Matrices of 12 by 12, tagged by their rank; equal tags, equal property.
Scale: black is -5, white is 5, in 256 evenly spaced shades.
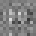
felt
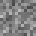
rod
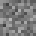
rod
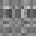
felt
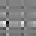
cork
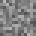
rod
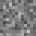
rod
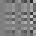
cork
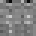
felt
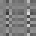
cork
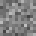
rod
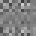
felt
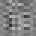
felt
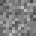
rod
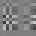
cork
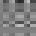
cork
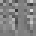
felt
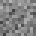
rod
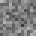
rod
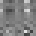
felt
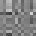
felt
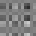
cork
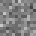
rod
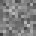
rod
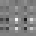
cork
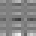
cork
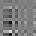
cork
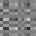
cork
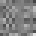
felt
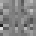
felt
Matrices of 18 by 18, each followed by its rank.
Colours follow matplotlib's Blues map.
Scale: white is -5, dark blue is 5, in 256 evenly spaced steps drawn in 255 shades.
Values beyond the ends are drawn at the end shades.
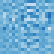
three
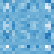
two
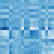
two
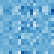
three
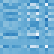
two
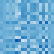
two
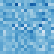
three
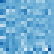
three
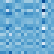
two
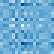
two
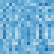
three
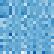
three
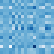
two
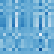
two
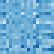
three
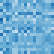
three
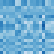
two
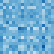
three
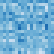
three
